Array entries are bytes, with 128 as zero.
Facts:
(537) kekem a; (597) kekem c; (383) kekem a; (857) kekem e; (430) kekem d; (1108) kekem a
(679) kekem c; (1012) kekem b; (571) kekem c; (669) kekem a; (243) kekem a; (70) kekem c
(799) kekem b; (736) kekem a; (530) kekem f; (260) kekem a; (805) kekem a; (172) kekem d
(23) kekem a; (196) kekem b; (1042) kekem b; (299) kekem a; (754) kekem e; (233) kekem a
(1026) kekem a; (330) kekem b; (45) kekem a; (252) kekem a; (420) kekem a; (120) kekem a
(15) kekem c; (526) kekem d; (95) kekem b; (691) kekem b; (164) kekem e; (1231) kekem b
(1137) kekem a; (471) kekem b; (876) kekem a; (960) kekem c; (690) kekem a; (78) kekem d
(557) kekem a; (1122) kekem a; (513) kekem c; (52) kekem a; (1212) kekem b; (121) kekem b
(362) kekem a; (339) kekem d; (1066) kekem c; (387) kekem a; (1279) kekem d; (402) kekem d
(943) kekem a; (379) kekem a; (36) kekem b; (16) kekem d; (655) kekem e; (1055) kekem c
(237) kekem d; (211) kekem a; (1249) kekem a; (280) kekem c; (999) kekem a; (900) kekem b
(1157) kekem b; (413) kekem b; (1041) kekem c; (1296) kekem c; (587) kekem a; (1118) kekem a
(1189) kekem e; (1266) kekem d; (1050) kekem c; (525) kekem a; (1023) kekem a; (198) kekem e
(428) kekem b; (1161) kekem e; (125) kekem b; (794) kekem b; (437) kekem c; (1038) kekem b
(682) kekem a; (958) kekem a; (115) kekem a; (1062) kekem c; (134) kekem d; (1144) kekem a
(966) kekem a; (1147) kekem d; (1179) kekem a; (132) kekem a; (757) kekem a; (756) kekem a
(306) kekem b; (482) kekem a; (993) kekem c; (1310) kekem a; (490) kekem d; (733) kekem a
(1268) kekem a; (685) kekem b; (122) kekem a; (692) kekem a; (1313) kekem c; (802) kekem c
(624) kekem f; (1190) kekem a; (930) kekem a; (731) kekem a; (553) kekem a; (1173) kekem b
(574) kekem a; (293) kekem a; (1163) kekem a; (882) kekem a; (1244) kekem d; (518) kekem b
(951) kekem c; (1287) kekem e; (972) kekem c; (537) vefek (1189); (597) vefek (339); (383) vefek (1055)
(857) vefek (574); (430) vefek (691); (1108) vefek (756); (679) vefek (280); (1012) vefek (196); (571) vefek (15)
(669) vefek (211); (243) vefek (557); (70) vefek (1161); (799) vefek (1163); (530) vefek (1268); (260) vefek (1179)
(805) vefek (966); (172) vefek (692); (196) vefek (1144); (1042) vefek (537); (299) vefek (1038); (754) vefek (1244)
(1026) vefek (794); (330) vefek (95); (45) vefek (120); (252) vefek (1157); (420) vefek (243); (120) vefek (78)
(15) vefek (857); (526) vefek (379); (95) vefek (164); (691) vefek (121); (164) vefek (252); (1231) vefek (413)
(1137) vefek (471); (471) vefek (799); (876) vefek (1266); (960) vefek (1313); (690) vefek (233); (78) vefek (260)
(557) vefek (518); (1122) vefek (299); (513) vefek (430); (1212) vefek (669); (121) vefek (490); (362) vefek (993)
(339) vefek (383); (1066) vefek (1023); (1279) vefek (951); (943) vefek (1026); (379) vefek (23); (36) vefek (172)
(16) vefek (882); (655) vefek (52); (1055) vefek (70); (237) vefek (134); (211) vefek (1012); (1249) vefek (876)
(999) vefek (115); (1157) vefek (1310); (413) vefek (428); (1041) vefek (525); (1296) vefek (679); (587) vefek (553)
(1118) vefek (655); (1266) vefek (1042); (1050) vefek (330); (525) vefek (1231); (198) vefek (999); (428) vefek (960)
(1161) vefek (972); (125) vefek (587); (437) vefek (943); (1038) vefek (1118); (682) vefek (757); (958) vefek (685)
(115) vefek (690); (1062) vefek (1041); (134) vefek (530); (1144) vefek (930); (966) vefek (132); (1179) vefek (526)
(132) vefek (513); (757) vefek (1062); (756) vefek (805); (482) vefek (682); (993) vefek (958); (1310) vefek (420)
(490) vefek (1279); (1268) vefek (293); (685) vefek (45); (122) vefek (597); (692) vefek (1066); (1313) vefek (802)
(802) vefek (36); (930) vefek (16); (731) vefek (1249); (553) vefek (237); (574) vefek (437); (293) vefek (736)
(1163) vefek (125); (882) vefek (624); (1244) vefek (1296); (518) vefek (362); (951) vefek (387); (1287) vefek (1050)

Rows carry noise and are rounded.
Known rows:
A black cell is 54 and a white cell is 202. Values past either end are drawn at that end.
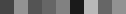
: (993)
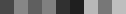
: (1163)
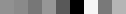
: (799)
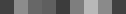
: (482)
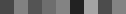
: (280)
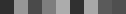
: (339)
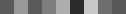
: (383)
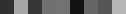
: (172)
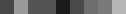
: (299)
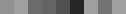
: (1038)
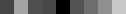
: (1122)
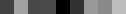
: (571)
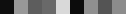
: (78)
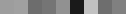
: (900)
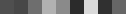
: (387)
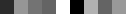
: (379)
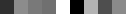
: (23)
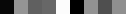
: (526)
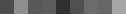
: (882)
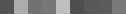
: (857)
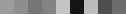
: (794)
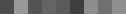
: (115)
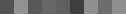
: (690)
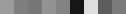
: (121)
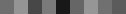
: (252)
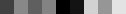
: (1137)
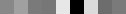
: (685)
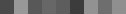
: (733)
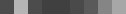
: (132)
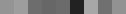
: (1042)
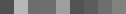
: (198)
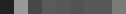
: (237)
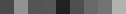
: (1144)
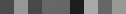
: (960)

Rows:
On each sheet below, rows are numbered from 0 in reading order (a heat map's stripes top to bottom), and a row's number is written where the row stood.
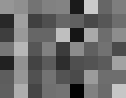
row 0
(691)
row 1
(134)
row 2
(45)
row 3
(1287)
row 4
(1266)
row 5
(243)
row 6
(692)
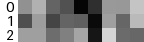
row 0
(1212)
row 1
(802)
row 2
(518)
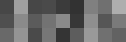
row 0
(513)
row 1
(233)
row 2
(1310)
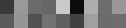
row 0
(120)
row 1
(557)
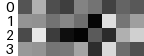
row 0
(293)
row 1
(125)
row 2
(1108)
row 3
(1231)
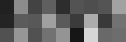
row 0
(16)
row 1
(1279)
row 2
(597)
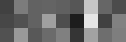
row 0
(1062)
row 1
(951)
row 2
(362)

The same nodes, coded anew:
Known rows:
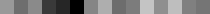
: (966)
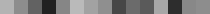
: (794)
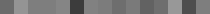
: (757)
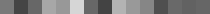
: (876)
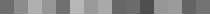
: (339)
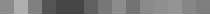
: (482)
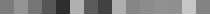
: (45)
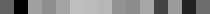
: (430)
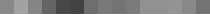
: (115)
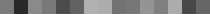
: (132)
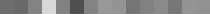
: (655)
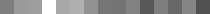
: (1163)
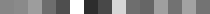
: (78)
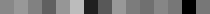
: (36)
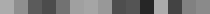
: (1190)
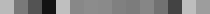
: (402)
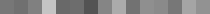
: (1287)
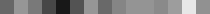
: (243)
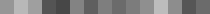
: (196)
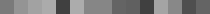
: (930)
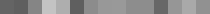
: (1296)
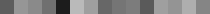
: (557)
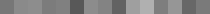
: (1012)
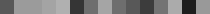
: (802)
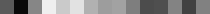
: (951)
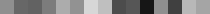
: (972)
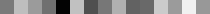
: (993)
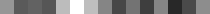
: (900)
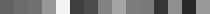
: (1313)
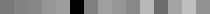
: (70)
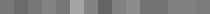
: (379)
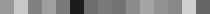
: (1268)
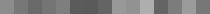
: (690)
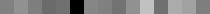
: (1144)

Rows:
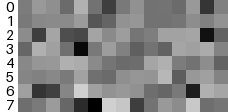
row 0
(172)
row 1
(1066)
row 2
(121)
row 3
(252)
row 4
(799)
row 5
(16)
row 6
(1189)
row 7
(805)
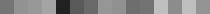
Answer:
(164)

